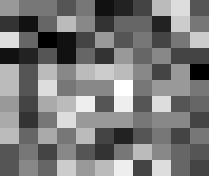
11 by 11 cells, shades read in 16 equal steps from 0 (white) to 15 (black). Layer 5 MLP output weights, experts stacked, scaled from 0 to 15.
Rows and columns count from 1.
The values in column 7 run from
0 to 13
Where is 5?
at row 7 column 3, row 8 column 1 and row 9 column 3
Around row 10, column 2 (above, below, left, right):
9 7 10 11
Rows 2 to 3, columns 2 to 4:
14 9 4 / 9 15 14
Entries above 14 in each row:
0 0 1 0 1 0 0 0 0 0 0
